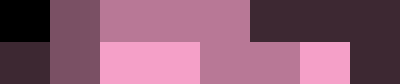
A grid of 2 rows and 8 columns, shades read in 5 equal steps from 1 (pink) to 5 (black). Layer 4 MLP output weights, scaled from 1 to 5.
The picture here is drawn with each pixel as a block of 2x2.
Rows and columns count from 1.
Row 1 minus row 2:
1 0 1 1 0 2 3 0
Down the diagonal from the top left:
5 3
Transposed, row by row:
5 4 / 3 3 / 2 1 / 2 1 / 2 2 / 4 2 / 4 1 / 4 4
